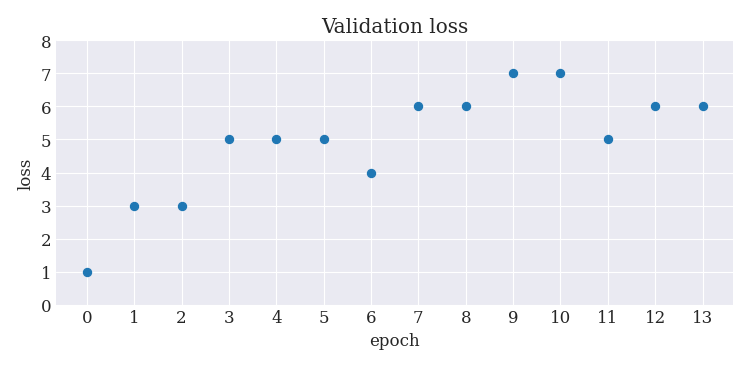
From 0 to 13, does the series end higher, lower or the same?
higher
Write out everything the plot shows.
Title: Validation loss
x-axis: epoch, ticks 0 1 2 3 4 5 6 7 8 9 10 11 12 13
y-axis: loss, ticks 0 1 2 3 4 5 6 7 8
Values:
1 3 3 5 5 5 4 6 6 7 7 5 6 6
